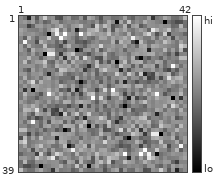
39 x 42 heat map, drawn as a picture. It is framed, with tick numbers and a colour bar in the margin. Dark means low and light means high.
Slope: none. Stripes: none. Symmetry: a half turn. Grain: fine. Odd rows or columns: none. Histogram: heavy tails on both sides. Seam: none.
